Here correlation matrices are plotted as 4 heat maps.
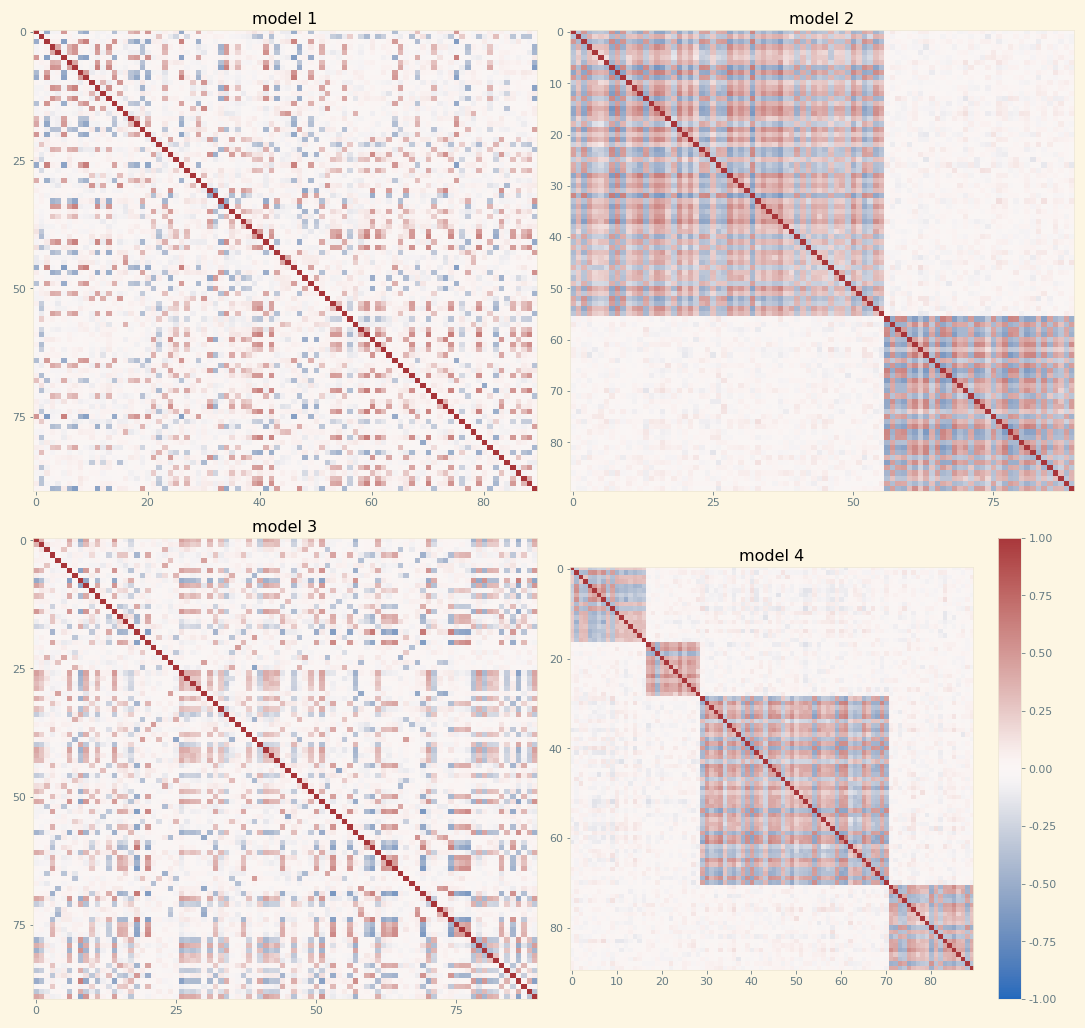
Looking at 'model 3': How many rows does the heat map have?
90
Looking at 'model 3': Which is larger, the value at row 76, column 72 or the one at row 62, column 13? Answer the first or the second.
the first
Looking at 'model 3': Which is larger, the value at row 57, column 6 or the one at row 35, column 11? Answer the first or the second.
the second
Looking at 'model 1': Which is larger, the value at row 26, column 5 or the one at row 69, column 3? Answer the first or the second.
the second
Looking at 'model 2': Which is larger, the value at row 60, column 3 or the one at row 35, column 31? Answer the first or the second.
the second
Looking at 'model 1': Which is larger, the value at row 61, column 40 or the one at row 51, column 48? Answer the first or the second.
the first
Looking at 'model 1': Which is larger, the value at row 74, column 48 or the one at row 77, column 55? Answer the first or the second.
the first
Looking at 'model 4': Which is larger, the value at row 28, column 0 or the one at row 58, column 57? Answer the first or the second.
the second
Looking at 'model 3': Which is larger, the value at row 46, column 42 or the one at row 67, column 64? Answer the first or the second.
the second
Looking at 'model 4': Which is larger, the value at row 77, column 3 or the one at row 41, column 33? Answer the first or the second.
the second
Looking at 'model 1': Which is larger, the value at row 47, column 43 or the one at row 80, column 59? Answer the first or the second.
the first
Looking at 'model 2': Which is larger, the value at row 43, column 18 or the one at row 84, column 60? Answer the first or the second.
the second
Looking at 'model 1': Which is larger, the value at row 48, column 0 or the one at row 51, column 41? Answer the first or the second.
the second
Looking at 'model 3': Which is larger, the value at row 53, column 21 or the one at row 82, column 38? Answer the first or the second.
the second
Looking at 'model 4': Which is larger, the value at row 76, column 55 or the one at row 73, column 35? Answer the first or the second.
the first
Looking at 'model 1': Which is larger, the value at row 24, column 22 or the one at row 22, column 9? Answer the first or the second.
the second
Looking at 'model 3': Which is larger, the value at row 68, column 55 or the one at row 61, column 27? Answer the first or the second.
the second
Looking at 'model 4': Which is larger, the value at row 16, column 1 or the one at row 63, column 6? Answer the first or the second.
the second
